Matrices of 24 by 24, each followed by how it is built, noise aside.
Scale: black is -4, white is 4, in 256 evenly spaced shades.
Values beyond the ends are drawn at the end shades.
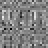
low rank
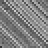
Toeplitz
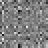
low rank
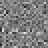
low rank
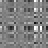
low rank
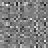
low rank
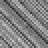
Toeplitz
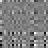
low rank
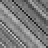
Toeplitz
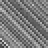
Toeplitz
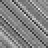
Toeplitz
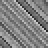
Toeplitz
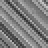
Toeplitz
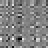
low rank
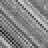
Toeplitz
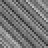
Toeplitz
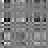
low rank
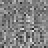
low rank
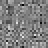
low rank
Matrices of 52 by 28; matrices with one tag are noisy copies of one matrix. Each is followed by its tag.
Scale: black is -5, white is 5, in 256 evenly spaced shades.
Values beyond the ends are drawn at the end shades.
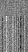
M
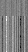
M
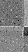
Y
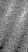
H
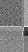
Y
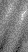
H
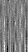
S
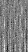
S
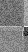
Y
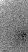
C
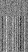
M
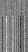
M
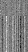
M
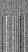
M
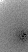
C
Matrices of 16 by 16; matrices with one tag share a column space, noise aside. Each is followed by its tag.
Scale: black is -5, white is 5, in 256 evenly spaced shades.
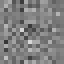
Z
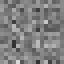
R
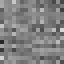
Z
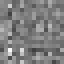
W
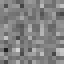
W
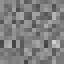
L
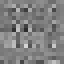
R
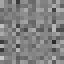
Z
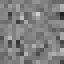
L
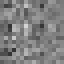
W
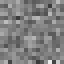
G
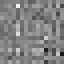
W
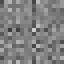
Z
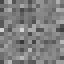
Z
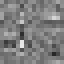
L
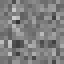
L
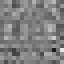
W
